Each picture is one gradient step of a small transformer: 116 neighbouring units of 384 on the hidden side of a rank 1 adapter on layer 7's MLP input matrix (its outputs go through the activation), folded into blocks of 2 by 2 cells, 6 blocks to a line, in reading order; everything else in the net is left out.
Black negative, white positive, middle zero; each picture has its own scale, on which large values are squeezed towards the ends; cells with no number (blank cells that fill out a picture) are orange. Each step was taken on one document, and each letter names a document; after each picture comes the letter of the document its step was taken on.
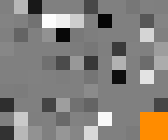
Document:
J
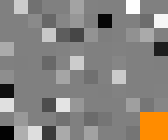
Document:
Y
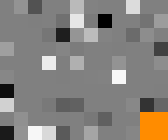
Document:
Y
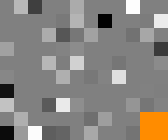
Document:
Y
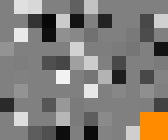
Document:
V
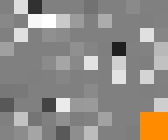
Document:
J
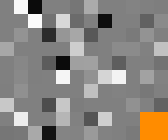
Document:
V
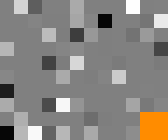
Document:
Y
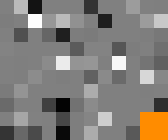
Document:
J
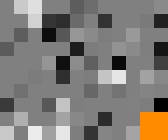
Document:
V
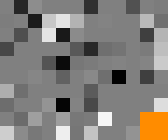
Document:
J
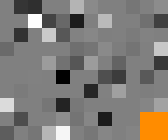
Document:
V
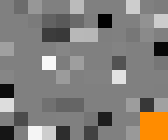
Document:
Y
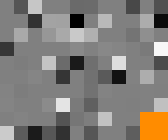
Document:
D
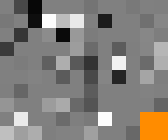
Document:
J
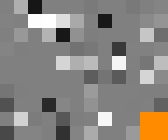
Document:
J
